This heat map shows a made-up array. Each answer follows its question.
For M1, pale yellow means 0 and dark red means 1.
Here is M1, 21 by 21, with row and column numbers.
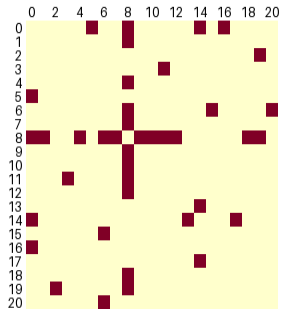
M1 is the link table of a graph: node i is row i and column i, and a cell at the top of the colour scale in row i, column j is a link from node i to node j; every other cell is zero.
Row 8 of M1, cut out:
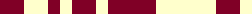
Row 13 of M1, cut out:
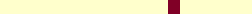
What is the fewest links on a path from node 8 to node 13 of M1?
3
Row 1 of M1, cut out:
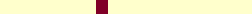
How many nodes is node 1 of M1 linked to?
1
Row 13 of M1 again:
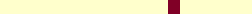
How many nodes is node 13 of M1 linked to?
1
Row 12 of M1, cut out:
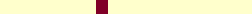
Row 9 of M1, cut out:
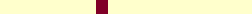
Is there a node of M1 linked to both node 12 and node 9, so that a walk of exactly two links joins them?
yes
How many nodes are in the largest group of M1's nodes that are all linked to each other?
2
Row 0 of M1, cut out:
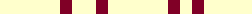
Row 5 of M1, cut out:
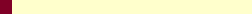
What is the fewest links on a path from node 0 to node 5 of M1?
1
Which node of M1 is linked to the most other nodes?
node 8
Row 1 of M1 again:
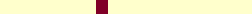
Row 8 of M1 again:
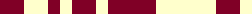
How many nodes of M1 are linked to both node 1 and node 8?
0
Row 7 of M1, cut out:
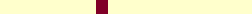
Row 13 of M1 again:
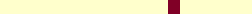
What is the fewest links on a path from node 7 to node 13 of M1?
4
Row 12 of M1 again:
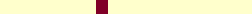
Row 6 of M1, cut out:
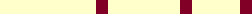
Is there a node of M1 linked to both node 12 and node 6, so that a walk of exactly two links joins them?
yes
